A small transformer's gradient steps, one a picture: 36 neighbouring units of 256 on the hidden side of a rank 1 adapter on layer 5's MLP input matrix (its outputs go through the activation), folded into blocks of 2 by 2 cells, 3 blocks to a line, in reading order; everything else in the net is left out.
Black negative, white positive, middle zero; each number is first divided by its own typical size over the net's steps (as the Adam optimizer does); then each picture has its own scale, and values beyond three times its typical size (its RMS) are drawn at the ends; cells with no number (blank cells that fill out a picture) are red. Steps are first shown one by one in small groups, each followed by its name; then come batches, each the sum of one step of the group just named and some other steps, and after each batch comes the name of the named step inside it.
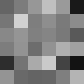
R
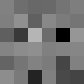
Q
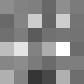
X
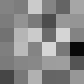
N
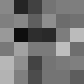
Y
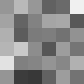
X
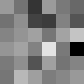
N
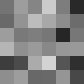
R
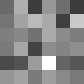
R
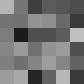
Y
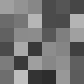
N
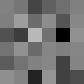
Q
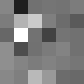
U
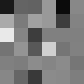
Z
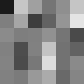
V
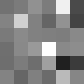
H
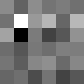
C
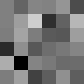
H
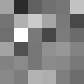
U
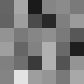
V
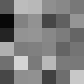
V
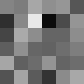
H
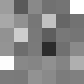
U
